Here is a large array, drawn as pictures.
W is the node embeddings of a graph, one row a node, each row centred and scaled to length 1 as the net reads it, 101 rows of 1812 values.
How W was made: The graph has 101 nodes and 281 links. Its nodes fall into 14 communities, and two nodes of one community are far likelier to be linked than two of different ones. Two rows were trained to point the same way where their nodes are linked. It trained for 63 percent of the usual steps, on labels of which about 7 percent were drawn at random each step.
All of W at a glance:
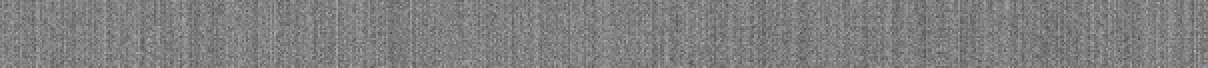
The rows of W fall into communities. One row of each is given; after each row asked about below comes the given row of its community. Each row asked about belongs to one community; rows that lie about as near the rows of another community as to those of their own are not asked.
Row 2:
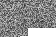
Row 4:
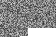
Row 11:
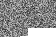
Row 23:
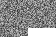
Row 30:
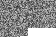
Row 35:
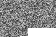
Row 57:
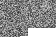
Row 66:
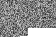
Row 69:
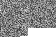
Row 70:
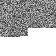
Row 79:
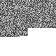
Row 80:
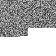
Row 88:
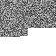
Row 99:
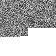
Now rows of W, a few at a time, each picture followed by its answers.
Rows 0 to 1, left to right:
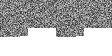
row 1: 23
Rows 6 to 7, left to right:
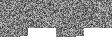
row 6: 70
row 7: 4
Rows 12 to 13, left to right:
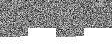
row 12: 79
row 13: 11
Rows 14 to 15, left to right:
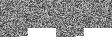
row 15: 4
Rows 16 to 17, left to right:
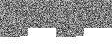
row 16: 88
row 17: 80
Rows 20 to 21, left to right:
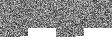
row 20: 70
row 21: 35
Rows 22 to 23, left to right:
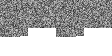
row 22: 23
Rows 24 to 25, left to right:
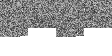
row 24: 2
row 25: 4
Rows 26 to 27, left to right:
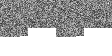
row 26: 35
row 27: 99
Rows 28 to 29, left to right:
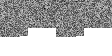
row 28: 88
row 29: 2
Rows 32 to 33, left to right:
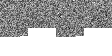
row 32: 2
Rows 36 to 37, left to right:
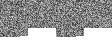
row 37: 70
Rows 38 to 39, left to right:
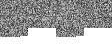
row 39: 66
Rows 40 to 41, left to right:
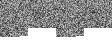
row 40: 69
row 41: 11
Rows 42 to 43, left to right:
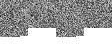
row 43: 66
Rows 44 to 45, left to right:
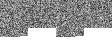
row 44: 80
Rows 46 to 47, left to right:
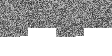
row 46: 66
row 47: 35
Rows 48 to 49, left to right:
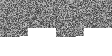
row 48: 4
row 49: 23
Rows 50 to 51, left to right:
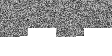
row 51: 99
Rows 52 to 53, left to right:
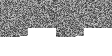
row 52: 88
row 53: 69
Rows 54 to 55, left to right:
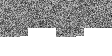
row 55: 2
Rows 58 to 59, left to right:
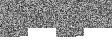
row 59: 70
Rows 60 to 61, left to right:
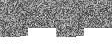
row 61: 88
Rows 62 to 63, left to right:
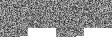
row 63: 30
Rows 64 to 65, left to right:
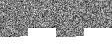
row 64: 57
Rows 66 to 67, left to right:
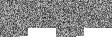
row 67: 30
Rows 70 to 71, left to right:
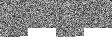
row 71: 69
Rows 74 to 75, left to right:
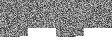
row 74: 4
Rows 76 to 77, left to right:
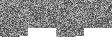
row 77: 35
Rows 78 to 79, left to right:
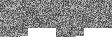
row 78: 2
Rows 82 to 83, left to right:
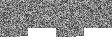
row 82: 99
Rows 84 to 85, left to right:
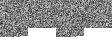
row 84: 57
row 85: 79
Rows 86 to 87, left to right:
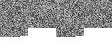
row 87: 88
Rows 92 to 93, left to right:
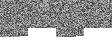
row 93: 70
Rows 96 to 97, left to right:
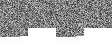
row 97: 69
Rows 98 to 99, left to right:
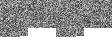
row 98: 69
